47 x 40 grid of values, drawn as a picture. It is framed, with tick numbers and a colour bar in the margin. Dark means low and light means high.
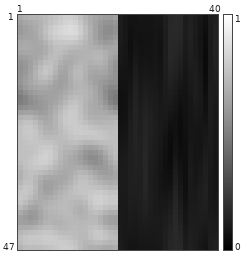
It is made of 1 by 2 panels. Panel 1,1: high, blotchy. Panel 1,2: very low, streaked downward, faint in contrast.
